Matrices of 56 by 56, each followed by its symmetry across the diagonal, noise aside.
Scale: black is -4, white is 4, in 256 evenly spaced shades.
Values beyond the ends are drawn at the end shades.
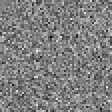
antisymmetric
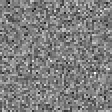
neither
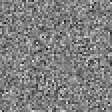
antisymmetric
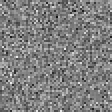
antisymmetric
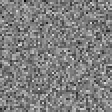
neither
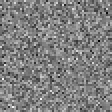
antisymmetric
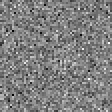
neither
